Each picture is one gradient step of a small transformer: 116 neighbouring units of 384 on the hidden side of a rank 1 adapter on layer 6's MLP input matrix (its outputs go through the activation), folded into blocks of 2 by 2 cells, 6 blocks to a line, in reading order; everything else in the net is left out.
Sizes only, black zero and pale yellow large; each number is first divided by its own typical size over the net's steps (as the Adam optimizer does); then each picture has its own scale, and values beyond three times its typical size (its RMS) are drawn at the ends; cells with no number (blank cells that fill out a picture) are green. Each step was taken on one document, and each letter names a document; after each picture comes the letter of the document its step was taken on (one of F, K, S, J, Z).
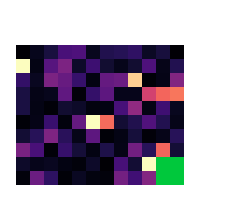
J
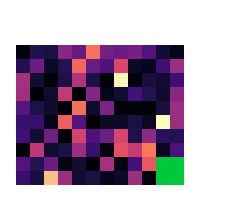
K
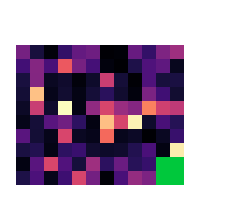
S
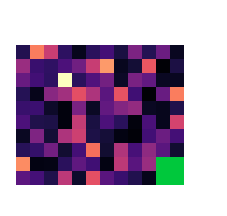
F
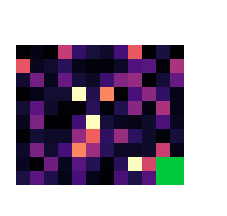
J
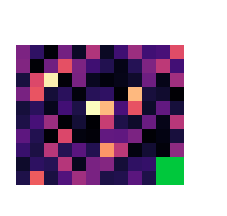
S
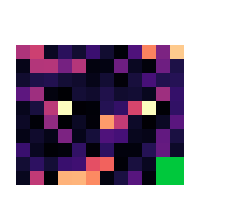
S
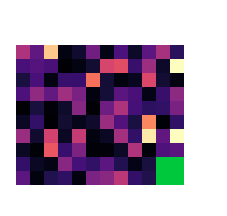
K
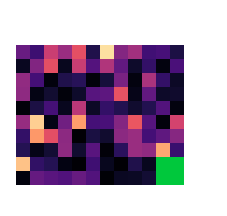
F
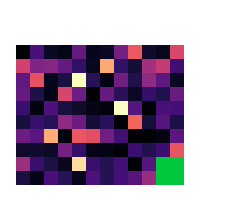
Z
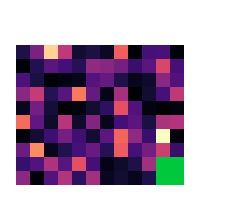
K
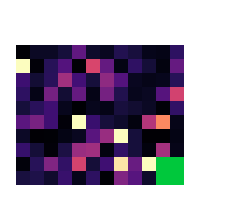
J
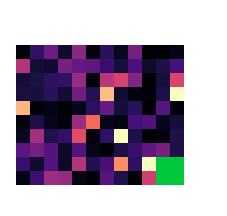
Z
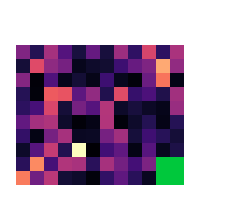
K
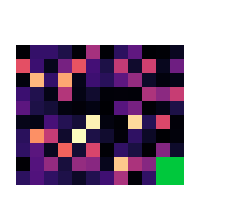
J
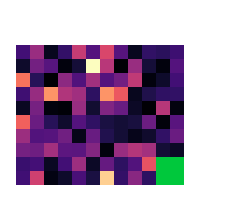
F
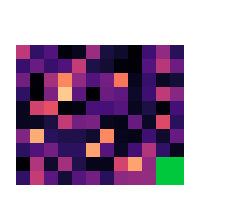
F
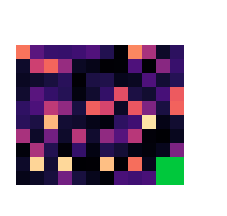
S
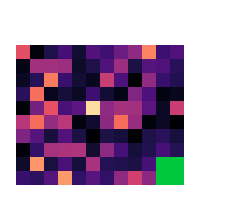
K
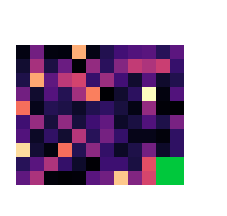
Z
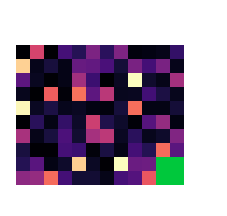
Z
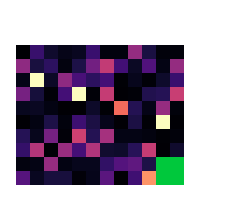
J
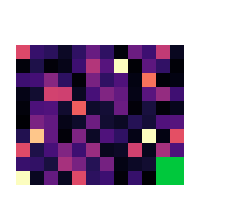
F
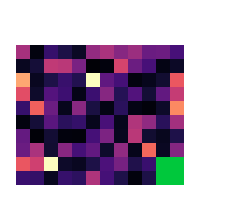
K
